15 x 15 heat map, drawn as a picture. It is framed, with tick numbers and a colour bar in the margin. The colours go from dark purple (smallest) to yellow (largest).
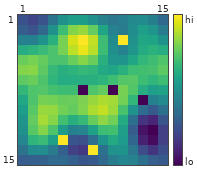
Calmest part: middle left. Mirror symmetry: none. Lone odd cells: 6, 3 higher and 3 lower than their neighbours. Stripes: none. Ninth with the lowest average: bottom right.
